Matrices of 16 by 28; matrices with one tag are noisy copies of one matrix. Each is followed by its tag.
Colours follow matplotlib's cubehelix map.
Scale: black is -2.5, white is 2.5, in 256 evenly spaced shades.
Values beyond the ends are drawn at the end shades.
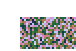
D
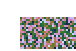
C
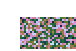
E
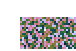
C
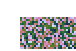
C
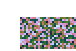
E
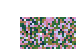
D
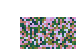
D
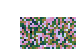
D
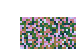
C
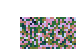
D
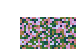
E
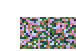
E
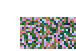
C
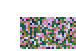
D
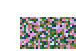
E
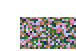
E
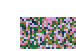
D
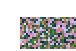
E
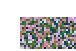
C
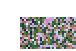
D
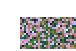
E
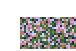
E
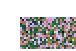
D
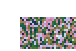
D
